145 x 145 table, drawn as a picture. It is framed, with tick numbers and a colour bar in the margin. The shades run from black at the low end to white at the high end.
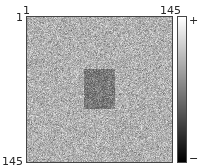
In the centre lies a patch that is lower than the rest. There are no regular stripes. The ninth with the lowest average is the centre. On average the colour sits 70% of the way up the scale. Neither half mirrors the other.
